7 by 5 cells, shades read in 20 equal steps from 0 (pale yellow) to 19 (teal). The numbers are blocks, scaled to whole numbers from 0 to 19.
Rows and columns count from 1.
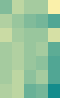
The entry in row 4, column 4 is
7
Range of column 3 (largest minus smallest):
5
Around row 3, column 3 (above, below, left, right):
10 8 7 8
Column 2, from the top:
5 8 7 6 6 5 5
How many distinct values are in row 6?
4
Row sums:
29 49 30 41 44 42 53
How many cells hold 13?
1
